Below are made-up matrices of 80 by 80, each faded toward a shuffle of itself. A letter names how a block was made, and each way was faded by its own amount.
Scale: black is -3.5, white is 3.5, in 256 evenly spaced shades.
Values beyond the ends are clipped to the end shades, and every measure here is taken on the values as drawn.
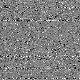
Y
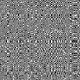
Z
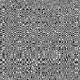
Z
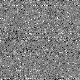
Y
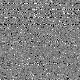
Y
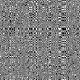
Z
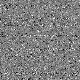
Y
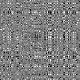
Z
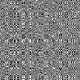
Z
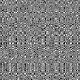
Z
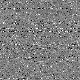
Y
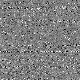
Y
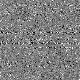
Y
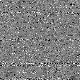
Y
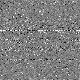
Y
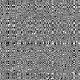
Z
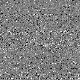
Y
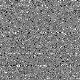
Y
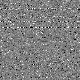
Y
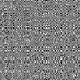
Z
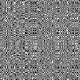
Z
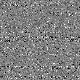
Y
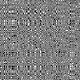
Z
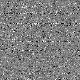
Y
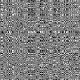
Z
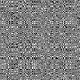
Z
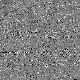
Y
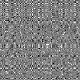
Z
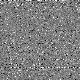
Y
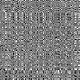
Z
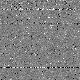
Y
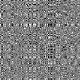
Z
